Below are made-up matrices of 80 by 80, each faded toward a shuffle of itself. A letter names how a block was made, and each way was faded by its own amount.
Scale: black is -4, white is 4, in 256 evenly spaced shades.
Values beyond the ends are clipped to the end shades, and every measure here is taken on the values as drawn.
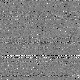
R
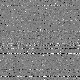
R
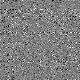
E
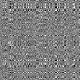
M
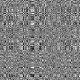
M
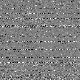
R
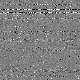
R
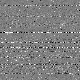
R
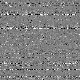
R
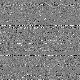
R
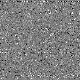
E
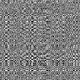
M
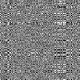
M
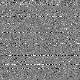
R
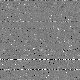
R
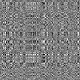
M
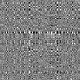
M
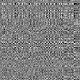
M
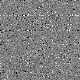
E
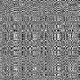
M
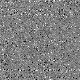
E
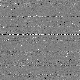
R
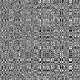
M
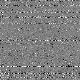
R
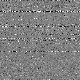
R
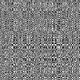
M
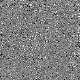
E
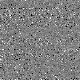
E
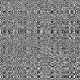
M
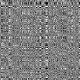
M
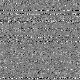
R
